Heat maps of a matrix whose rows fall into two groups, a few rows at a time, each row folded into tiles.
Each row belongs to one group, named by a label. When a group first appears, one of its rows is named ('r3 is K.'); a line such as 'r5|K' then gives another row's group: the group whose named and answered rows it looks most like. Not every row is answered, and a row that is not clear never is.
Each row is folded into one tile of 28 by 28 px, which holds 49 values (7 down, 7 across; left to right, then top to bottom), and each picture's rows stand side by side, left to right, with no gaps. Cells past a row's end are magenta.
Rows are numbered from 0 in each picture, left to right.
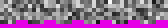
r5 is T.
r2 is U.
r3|T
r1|U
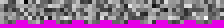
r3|T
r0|U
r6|U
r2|U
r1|T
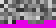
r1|U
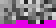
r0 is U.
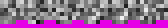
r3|U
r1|U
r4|U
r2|T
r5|T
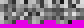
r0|U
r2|T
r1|U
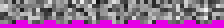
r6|U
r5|T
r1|U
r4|U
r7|T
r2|T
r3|T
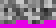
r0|U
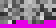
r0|T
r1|U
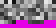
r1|U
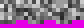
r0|U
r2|T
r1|T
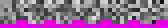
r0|U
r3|U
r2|U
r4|T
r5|T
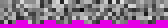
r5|U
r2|T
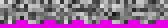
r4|T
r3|U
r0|T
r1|T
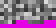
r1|U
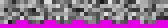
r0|U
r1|U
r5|U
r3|T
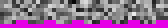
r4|T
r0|T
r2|T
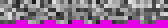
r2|T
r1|T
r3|T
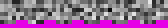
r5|T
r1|U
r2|U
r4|T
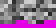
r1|U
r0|T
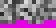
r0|T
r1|T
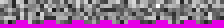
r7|U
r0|U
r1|U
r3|T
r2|U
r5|U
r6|T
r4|U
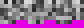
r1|U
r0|T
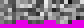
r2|T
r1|U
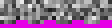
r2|U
